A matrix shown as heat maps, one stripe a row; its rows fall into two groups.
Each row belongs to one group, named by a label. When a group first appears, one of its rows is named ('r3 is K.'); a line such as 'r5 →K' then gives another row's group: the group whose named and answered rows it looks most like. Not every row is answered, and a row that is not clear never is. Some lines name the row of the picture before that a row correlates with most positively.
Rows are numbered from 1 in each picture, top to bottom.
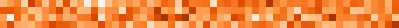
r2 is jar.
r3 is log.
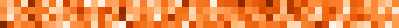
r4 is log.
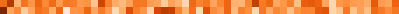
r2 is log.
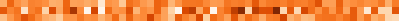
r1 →jar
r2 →jar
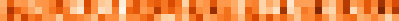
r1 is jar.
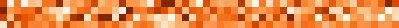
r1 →log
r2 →log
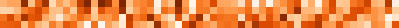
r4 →jar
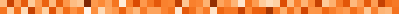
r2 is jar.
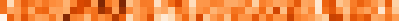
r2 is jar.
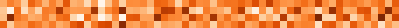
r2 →log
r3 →jar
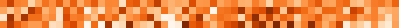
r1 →jar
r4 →jar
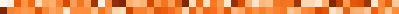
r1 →log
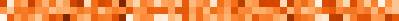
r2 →log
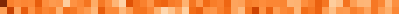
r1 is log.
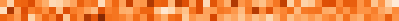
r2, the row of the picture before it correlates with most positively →2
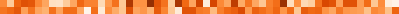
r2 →jar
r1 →log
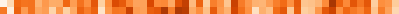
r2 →log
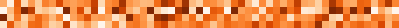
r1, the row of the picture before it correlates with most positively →2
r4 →jar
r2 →log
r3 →log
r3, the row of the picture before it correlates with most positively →2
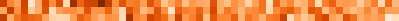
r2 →jar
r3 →log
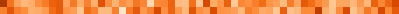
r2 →jar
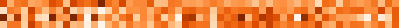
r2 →jar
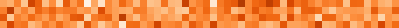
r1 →jar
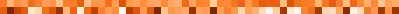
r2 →jar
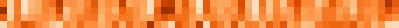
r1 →log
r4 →log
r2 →log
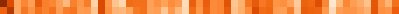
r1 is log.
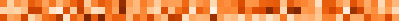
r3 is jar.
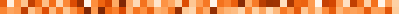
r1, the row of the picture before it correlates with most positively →1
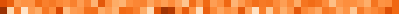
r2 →log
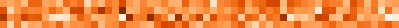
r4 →log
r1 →jar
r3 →log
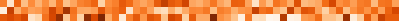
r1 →log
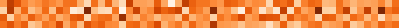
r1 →jar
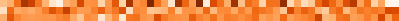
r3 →jar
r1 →log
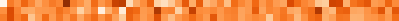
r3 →jar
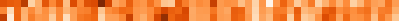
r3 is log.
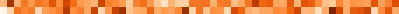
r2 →log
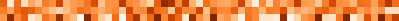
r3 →jar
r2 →log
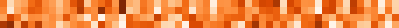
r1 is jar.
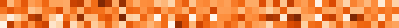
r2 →jar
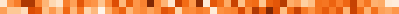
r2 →jar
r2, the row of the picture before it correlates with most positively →3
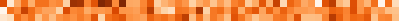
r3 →log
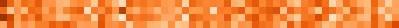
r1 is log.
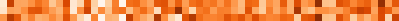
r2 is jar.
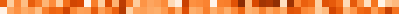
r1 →jar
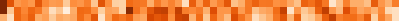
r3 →log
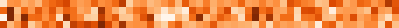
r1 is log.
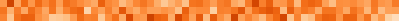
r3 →log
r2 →jar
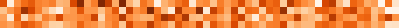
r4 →log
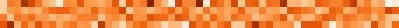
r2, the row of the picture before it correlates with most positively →3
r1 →log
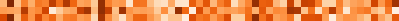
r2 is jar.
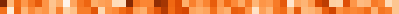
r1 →log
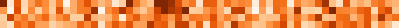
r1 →log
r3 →jar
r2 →log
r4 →log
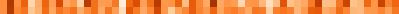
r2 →jar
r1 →jar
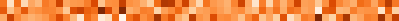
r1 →log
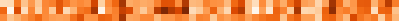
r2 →log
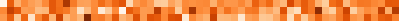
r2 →jar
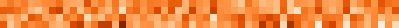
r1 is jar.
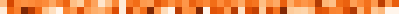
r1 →jar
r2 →log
